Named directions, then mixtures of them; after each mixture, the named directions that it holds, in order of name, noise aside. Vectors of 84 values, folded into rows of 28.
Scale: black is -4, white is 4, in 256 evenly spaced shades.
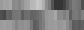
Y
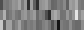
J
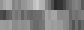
Y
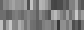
J, Y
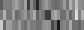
J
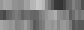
Y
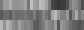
J, Y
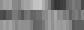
Y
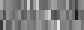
J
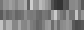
J, Y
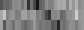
J, Y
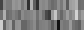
J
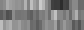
J, Y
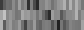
J, Y
